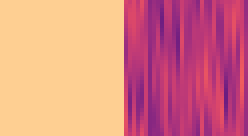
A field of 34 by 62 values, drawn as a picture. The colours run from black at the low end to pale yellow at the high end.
It is made of 1 by 2 panels. Panel 1,1: very high, flat. Panel 1,2: middling, streaked downward.
